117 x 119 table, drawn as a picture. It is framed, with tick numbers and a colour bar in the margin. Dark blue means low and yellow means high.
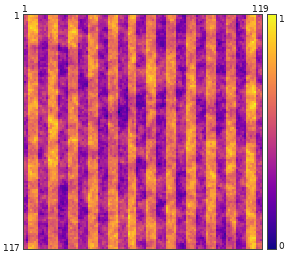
Ninth with the lowest average: centre. Stripes: upright, repeating 12 times. Grain: streaks running down. Average level on the scale: 50%.
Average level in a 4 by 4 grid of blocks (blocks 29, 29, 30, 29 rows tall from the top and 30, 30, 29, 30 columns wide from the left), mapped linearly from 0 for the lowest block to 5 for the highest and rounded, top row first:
3 3 2 2 | 4 0 3 3 | 4 2 3 5 | 2 5 3 3
